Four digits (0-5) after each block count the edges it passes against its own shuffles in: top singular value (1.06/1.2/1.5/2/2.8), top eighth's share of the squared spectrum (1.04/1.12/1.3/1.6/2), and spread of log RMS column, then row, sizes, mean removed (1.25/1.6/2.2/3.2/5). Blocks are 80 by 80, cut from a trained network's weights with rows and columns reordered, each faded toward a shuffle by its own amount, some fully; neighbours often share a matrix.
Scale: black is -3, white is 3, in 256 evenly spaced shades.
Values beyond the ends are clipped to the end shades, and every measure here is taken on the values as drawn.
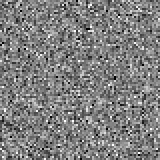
2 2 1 0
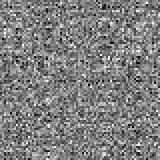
3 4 2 2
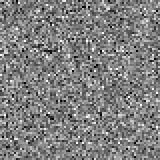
1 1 0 1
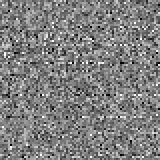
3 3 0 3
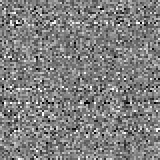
2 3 1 3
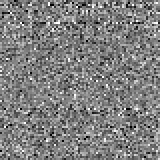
2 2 0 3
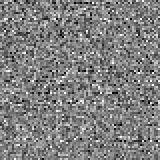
2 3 0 3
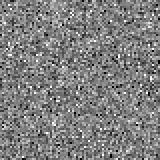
1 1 0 1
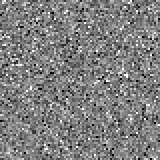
0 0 0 0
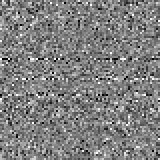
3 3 1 3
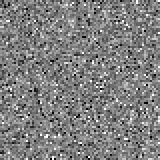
0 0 0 0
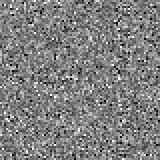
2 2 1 0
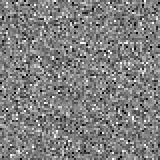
0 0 0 0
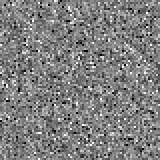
0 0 0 0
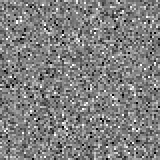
0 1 0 0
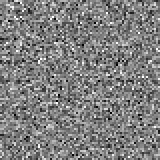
2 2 0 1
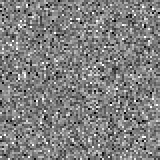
1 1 0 0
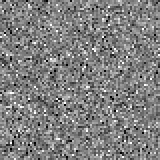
1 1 0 0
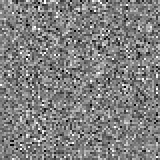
3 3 2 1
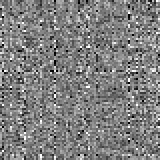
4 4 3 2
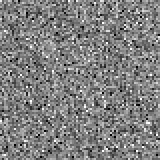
1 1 0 0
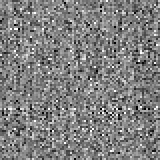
3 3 0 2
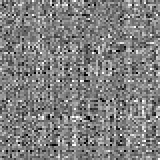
3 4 1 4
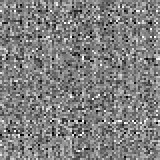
3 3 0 3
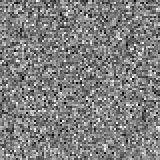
2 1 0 0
